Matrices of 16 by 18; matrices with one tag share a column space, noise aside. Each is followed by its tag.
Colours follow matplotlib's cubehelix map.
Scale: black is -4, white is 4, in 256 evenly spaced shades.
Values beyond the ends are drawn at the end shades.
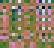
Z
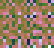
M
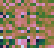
M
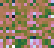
M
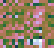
M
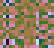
M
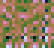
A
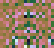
M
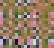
M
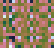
A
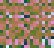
M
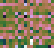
M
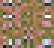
M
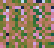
Z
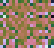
M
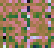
A
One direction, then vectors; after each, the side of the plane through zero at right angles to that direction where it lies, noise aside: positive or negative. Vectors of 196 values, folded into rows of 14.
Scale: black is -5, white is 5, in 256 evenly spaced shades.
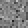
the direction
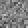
positive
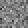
positive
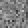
positive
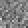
negative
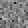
positive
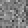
positive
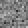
positive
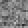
negative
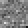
negative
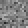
positive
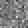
negative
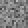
positive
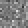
negative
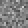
positive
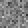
positive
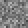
negative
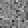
positive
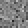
positive
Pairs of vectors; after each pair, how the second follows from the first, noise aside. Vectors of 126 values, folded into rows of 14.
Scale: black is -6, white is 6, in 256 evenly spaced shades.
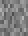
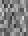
scaled up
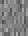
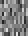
scaled up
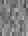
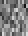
scaled up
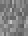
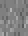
partly zeroed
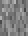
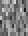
scaled up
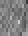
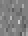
partly zeroed
